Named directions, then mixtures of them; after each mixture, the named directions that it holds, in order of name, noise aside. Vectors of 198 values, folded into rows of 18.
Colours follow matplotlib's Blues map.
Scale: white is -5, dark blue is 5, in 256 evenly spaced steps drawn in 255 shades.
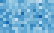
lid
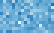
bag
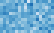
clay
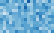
clay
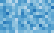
bag, clay, lid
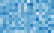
clay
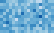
lid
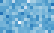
bag, clay, lid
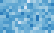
bag, clay, lid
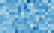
clay, lid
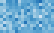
bag, lid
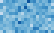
bag, clay, lid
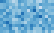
lid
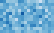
lid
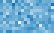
bag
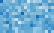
bag, clay, lid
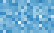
bag, clay, lid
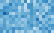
clay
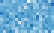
bag, clay, lid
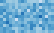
lid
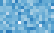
bag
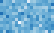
bag, clay, lid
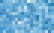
bag, clay, lid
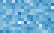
bag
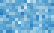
bag, clay, lid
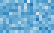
clay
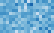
clay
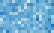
bag, clay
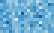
lid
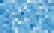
bag, clay, lid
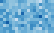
lid
